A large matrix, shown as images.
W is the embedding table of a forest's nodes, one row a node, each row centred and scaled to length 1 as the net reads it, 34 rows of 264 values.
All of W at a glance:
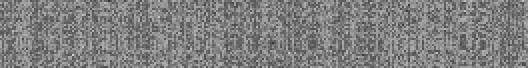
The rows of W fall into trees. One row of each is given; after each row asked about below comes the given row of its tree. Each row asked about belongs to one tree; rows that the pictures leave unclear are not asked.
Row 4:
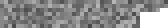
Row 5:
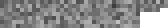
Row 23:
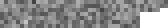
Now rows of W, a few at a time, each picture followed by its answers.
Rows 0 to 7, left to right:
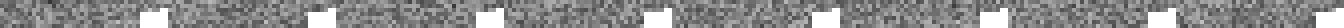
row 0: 5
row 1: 23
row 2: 23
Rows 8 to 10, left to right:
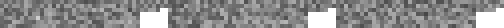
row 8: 5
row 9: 5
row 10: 5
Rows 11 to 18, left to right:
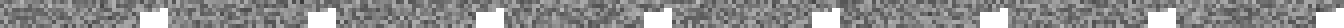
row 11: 4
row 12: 23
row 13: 4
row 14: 23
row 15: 4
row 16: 5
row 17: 23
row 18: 23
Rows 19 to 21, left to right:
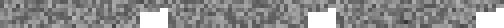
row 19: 4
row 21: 23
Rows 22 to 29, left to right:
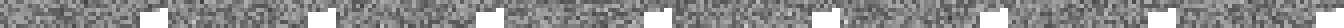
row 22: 23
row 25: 5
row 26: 5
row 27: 4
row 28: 23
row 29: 23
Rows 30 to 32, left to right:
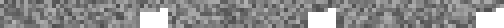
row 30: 5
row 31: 23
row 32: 23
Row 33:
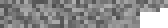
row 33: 5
